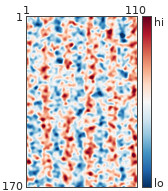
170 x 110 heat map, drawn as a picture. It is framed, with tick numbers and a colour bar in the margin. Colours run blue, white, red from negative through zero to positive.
There is no overall slope. The field is mottled with small blotches. The values follow a bell shape. Upright stripes repeat 5 times across the table. There is no seam.
